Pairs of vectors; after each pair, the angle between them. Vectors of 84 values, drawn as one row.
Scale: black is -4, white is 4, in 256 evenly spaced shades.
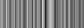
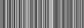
partly aligned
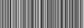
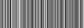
nearly parallel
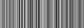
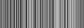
partly opposed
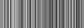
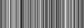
partly aligned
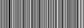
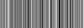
orthogonal
